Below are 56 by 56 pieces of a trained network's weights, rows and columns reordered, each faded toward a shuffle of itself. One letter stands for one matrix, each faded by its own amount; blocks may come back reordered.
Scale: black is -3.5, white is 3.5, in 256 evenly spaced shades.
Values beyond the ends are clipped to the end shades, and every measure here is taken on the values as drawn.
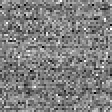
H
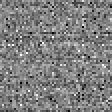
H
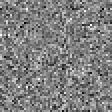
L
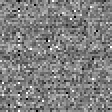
H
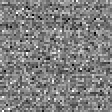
H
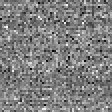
H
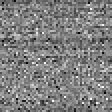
H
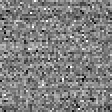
H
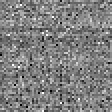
H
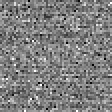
H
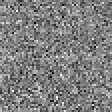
L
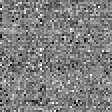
H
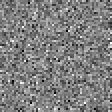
L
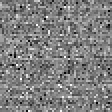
H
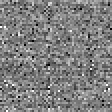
H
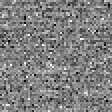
H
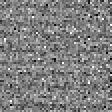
H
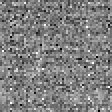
H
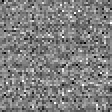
H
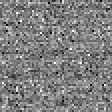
H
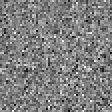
L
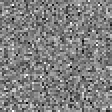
L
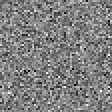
L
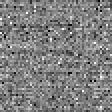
H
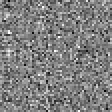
L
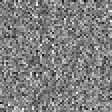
L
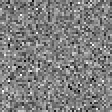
L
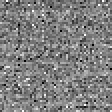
H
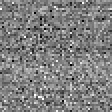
H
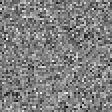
L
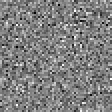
L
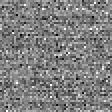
H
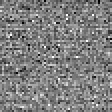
H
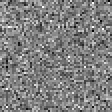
L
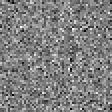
L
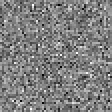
L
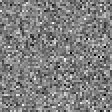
L
